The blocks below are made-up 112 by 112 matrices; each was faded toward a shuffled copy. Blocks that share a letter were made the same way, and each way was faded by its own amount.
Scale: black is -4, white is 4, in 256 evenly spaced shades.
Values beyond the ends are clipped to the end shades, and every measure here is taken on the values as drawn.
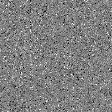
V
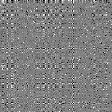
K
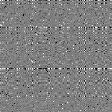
K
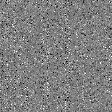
V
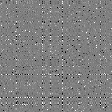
K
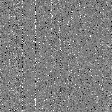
V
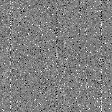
V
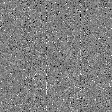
V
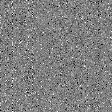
V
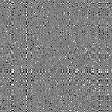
K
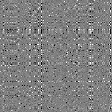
K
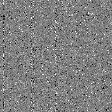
V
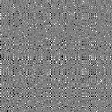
K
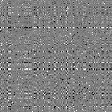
K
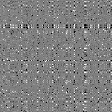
K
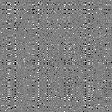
K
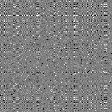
K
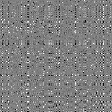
K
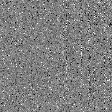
V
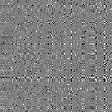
K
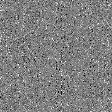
V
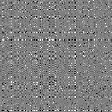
K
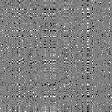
K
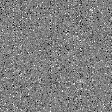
V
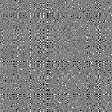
K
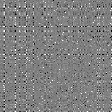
K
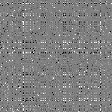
K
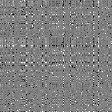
K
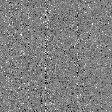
V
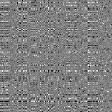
K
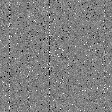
V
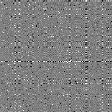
K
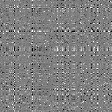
K
